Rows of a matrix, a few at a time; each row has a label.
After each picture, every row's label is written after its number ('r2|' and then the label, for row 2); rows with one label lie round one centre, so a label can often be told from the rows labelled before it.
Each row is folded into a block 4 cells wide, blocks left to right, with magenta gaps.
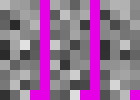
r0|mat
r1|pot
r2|mat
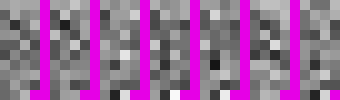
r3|mat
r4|mat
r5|pot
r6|pot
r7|pot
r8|mat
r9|pot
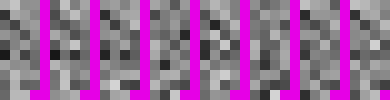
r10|mat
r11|mat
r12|mat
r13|pot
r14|mat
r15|pot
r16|mat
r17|mat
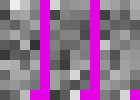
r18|mat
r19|pot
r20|pot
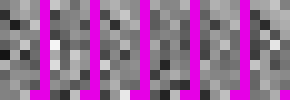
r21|mat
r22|pot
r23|mat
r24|pot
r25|mat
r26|mat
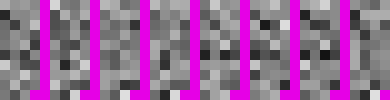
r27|mat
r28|pot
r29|pot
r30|pot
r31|mat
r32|mat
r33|mat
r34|pot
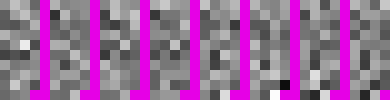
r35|mat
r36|pot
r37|mat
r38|mat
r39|pot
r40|pot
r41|pot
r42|pot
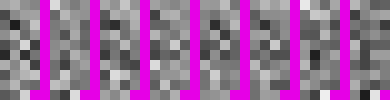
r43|mat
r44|pot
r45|mat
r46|mat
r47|mat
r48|mat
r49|pot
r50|pot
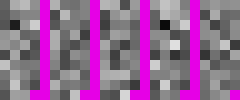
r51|mat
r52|pot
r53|pot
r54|mat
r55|mat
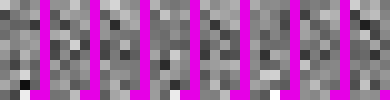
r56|pot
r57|mat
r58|mat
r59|pot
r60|mat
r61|pot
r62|mat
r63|mat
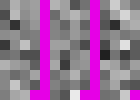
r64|mat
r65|pot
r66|mat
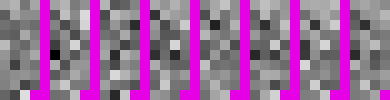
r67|pot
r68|mat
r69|pot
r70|mat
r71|mat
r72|mat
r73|mat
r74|mat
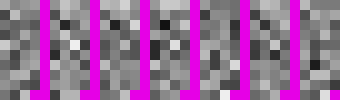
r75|pot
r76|mat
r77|mat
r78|mat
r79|pot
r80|mat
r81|pot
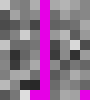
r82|pot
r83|mat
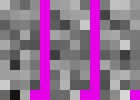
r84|pot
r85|mat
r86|mat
